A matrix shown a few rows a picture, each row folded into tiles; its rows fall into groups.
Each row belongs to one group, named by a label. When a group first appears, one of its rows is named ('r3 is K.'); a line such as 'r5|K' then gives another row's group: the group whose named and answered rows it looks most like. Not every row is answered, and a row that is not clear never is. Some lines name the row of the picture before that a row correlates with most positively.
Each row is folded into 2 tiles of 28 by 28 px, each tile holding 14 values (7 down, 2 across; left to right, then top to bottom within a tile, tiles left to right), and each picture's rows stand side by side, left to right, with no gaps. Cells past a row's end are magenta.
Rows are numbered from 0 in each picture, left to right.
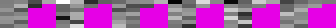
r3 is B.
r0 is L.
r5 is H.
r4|B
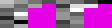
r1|H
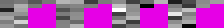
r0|H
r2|L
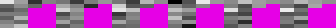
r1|L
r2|L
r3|B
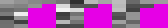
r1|L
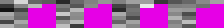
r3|B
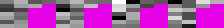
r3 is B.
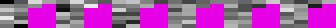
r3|H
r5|L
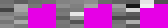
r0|H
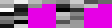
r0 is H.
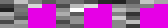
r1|H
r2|B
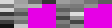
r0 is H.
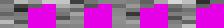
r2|B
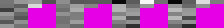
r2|B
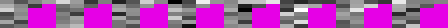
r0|L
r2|B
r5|H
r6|H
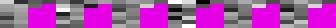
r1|L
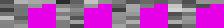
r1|B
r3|L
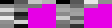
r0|B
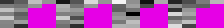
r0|B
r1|B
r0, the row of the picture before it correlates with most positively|0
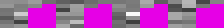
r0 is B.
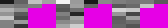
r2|H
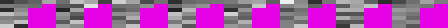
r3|H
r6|H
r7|B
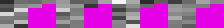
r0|H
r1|L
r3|B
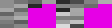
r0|L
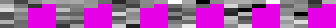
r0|L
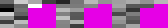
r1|B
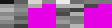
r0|B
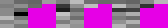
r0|B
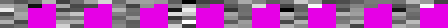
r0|L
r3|H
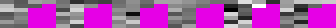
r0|L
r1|H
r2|B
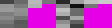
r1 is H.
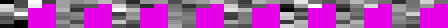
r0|B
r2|L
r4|L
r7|B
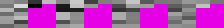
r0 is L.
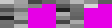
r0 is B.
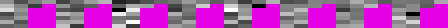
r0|L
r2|H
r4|L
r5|H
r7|B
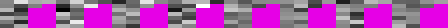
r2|B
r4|L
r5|L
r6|B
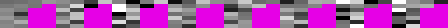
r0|B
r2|L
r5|B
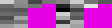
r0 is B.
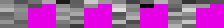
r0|L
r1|B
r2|L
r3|H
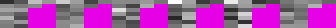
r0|B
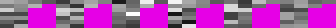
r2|B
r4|L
